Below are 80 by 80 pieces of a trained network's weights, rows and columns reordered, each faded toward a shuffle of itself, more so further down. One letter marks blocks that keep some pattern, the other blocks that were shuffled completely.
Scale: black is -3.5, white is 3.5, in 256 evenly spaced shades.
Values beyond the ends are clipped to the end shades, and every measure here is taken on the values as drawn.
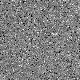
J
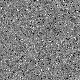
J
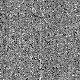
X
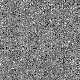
X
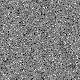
J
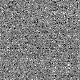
X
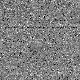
X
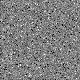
J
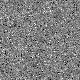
J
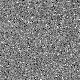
J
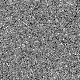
J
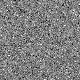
J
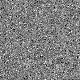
J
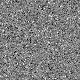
J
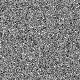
J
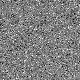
J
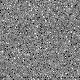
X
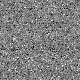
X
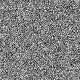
X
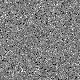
J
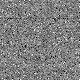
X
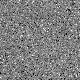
J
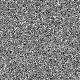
J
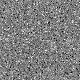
J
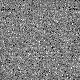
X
